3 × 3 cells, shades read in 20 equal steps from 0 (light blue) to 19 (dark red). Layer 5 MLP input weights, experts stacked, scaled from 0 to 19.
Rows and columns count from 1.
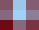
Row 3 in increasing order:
10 15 19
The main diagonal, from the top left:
12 0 15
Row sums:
24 18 44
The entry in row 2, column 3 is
8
